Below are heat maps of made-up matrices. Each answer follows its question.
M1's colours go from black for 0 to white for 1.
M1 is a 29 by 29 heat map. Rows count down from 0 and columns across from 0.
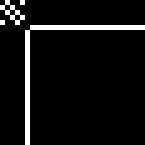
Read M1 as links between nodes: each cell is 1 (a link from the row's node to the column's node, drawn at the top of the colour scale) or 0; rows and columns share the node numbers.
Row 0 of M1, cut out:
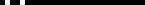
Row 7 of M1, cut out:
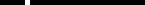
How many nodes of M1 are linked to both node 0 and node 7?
0
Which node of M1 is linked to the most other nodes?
node 5
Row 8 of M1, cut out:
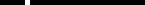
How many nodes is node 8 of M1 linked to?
1
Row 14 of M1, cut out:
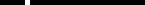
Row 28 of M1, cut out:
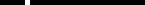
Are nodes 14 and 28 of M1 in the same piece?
yes
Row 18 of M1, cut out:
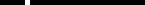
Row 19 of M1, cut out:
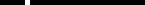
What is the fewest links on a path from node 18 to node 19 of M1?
2
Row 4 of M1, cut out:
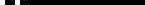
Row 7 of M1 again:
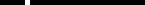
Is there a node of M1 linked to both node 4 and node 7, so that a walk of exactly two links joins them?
no
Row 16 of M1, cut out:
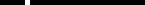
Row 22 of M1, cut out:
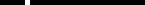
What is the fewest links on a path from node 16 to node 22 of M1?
2
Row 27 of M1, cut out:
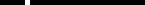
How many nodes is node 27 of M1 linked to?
1
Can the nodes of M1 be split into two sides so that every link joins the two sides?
no
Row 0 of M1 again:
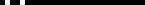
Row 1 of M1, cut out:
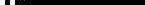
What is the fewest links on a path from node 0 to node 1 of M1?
1
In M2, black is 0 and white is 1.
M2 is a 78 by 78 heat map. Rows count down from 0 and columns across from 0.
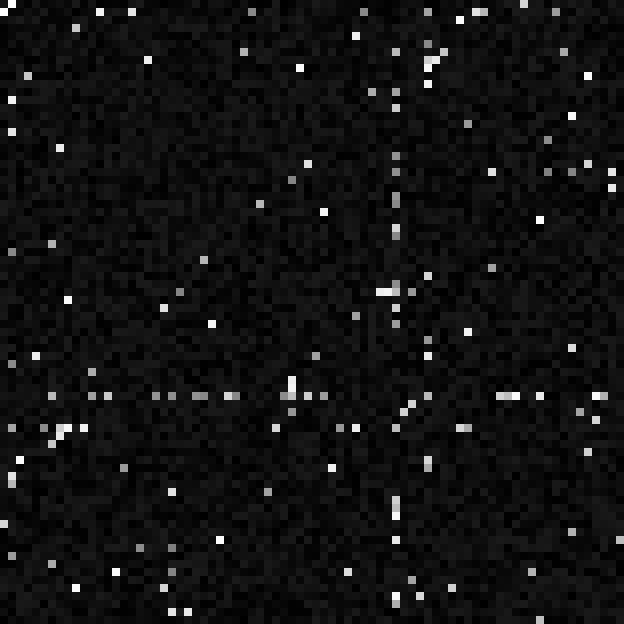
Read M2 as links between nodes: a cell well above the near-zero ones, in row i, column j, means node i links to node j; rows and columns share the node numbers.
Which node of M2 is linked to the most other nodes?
node 49
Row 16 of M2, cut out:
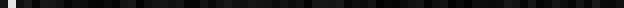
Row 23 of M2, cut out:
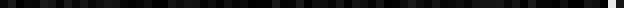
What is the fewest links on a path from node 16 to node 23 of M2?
6
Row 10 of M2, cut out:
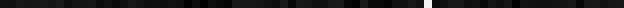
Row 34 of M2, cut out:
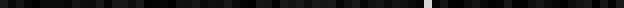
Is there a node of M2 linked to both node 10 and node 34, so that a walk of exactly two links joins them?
yes
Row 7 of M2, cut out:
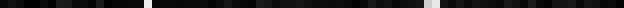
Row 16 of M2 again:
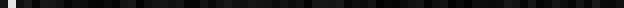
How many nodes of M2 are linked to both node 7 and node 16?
0
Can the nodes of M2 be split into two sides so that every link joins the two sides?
yes
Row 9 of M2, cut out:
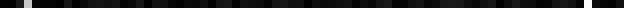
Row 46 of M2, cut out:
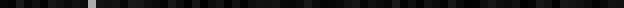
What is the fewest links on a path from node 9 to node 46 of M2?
6
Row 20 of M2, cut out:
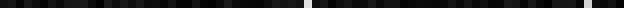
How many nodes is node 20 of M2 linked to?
2
